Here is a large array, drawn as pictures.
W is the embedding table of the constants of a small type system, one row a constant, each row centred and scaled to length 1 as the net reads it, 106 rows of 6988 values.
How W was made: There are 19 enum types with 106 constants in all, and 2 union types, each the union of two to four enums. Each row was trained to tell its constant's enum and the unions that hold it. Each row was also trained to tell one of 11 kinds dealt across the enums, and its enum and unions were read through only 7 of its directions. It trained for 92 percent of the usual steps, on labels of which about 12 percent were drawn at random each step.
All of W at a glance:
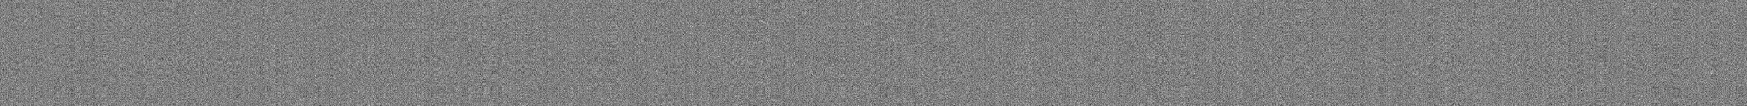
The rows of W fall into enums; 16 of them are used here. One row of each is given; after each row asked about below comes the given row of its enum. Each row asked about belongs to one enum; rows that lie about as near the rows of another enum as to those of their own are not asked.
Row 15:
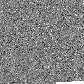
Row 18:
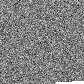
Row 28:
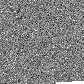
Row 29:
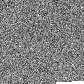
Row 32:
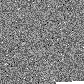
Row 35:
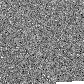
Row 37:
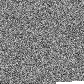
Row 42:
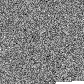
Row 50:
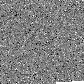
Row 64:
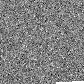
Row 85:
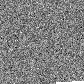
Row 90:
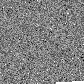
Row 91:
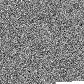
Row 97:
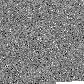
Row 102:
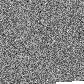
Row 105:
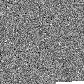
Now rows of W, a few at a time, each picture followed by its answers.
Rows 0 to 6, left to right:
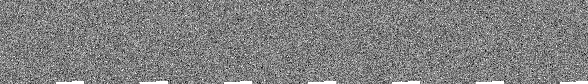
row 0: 97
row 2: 35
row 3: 42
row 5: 29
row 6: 37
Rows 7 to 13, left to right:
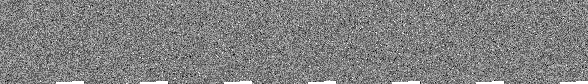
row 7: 42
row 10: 102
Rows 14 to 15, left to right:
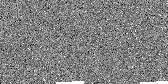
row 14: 32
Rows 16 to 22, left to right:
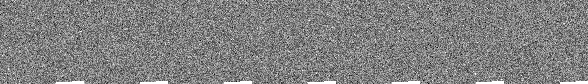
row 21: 29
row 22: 32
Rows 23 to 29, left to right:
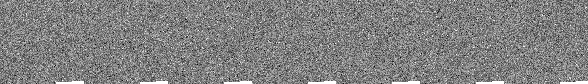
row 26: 18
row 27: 28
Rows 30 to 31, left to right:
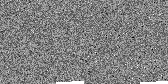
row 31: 37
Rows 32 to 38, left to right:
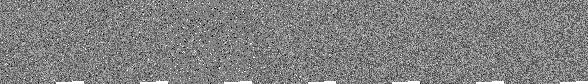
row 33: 18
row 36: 50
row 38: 35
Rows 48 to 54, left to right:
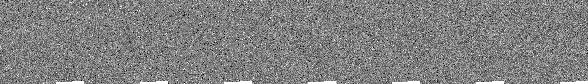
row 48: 97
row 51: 15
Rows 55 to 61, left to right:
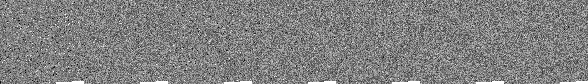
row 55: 97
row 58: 28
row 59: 102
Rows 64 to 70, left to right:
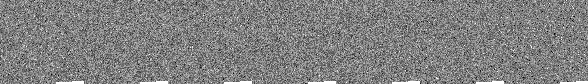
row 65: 64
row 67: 32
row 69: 42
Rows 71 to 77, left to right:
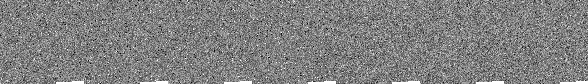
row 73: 29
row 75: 97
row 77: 32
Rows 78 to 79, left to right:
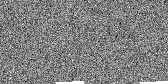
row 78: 102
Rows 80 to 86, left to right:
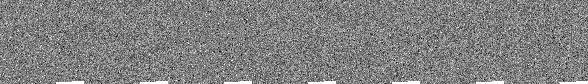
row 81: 42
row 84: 50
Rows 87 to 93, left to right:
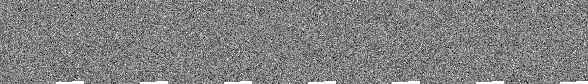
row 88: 35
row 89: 28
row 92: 32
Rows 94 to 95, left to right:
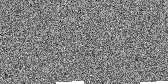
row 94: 18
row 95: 35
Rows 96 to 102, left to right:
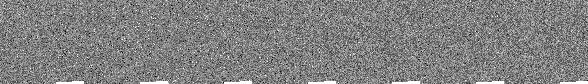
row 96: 35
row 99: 37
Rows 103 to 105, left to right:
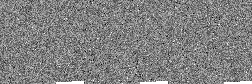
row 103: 64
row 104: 64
